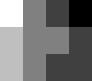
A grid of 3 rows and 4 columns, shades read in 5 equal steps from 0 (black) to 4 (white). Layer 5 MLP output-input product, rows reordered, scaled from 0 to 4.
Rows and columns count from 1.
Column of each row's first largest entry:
1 1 1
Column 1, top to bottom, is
4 3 3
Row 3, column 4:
1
